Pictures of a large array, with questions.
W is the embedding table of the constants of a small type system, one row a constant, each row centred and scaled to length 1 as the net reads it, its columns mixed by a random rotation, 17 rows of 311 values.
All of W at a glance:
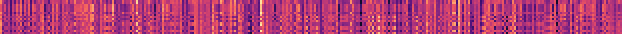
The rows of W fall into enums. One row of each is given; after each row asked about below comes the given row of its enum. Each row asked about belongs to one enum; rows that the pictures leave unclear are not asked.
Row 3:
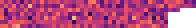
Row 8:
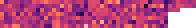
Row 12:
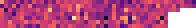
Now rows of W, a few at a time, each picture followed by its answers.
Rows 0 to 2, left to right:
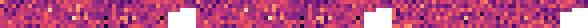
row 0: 12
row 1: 12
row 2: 3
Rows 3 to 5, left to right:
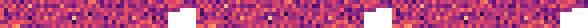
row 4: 3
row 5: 3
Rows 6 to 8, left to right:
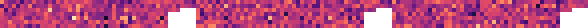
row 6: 12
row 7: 3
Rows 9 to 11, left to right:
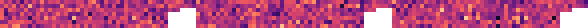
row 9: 3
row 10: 8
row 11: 12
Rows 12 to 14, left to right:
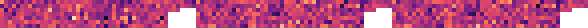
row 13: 8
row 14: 8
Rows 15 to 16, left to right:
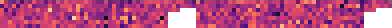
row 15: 12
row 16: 8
